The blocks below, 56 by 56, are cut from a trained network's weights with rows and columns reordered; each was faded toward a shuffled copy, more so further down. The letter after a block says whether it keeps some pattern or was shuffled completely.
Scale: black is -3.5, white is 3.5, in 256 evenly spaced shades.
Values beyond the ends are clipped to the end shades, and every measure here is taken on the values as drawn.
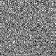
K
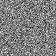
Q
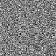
K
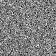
Q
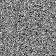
Q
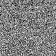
K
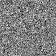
Q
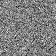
Q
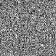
K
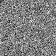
Q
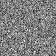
Q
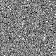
Q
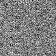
K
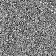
Q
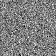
Q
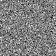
Q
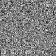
K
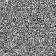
K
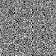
K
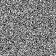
Q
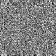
K
